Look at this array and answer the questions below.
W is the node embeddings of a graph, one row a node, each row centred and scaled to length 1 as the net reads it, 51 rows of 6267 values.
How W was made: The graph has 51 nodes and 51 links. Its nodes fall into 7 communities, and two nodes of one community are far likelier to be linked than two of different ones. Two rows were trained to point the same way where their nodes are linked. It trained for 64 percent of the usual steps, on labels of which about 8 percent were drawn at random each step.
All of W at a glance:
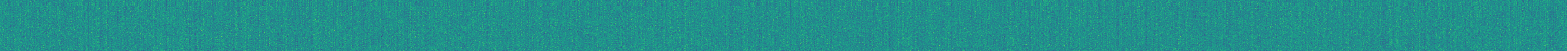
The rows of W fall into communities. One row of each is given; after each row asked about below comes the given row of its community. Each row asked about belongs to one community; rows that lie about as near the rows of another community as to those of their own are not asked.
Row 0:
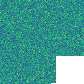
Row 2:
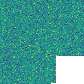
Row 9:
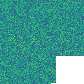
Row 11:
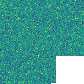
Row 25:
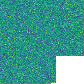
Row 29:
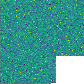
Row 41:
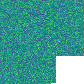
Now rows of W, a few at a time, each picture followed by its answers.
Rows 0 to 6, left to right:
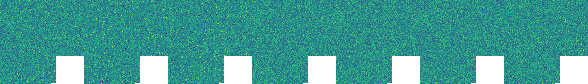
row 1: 11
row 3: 2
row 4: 2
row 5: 2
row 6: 9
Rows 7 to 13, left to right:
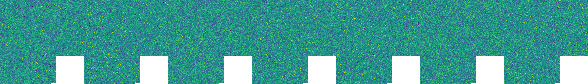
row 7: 9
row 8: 41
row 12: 25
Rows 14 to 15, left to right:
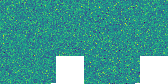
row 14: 25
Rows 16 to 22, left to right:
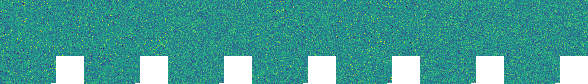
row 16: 11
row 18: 11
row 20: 29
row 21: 0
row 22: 29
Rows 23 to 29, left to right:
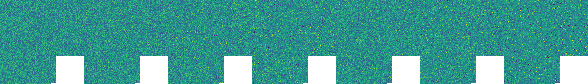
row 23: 11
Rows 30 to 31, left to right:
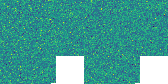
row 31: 9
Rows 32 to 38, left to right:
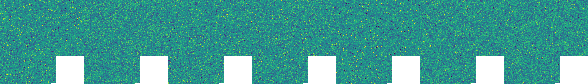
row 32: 2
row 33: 0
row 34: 9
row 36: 41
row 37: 25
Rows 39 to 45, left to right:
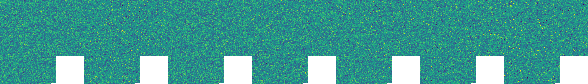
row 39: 41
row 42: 29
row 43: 41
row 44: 11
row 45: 41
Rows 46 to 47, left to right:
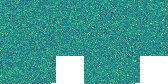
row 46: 2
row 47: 25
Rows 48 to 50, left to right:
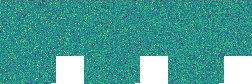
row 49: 2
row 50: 29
